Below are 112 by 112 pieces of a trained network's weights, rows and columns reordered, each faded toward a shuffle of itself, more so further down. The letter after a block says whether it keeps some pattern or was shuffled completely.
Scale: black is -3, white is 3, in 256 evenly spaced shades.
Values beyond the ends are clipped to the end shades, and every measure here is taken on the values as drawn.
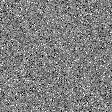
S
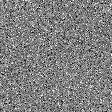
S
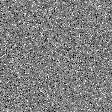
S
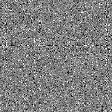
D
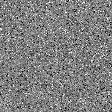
S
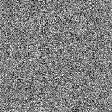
D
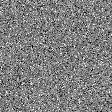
S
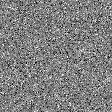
S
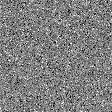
S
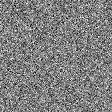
S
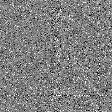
D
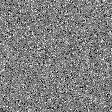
S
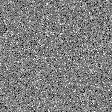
S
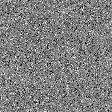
S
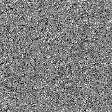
D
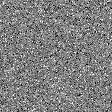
S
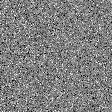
S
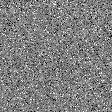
S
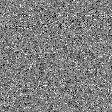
D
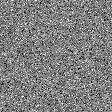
S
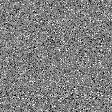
D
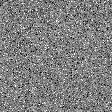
S
